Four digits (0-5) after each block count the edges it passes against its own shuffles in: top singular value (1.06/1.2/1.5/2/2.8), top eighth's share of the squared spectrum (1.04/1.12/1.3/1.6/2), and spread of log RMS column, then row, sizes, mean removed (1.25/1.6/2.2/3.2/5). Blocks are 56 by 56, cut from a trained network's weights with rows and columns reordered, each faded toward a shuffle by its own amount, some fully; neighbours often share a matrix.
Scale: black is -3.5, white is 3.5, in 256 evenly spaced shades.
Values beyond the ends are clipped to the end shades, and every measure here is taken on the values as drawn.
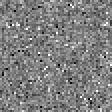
0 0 0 0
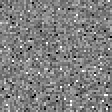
0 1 0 0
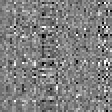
4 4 3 2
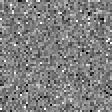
2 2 1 0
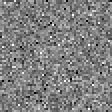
1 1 0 0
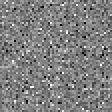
3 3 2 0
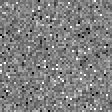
0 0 0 0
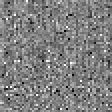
2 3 0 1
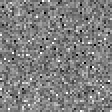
1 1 0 0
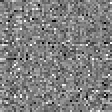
2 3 1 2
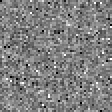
1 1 0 0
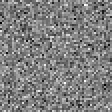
1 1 0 0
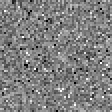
2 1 0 0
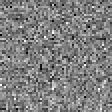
3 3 1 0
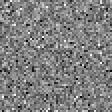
2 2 0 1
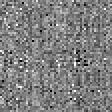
3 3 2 2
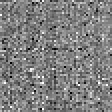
3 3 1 1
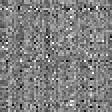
3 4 2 2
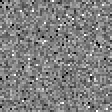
0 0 0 0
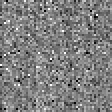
2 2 1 1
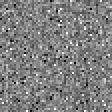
1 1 0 0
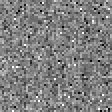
1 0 0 0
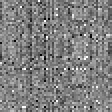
4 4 2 2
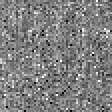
2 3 0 1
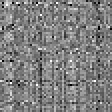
4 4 2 2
